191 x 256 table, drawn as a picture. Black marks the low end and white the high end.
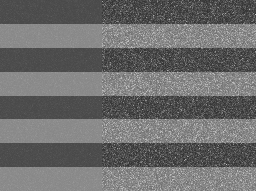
Seam: vertical, 40% of the way across, the left part calmer. Stripes: horizontal, repeating 4 times. Average level on the scale: 40%.
